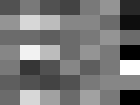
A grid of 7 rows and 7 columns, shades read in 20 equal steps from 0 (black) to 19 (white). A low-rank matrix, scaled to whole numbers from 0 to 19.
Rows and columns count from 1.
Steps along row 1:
up down down up up down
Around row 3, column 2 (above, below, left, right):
16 18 8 7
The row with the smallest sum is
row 1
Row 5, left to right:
9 4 6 10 7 9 19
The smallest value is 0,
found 2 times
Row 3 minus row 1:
2 -1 1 3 0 0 5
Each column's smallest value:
6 4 5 5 7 8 0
